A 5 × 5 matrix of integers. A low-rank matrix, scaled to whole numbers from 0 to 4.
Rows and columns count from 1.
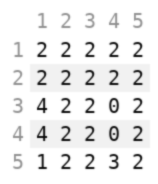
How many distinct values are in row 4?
3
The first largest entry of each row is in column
1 1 1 1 4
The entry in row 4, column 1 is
4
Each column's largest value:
4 2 2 3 2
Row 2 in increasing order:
2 2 2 2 2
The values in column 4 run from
0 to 3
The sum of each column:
13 10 10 7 10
